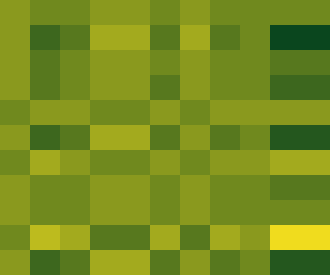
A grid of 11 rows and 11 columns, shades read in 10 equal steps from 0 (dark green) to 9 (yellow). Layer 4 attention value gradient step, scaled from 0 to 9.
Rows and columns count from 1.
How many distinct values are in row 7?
3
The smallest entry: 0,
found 2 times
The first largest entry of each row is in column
1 4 1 1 2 4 2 1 1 10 4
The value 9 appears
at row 10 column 10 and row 10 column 11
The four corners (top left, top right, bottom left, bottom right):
5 4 5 1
